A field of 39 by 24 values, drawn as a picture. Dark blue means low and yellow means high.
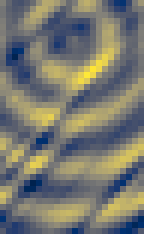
Average level on the scale: 50%. Slope: none. Rings: centred on the top middle.
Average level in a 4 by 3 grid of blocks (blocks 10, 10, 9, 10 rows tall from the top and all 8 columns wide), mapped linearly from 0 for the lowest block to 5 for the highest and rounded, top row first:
102 / 253 / 333 / 022
